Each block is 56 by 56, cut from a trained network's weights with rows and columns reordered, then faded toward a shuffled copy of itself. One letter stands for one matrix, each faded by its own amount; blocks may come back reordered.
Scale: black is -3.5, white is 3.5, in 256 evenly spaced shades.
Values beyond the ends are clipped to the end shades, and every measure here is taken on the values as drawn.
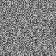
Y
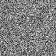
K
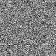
K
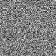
K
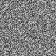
Y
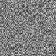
Y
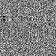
Y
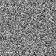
K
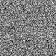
K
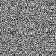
Y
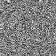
K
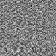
Y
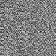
Y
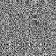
Y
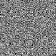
Y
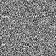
K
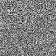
K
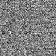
K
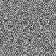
Y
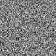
Y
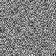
Y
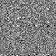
Y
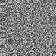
Y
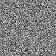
K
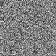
K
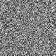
K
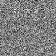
K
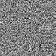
Y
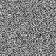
Y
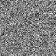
Y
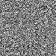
K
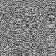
Y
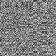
Y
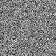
K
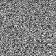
K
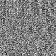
K
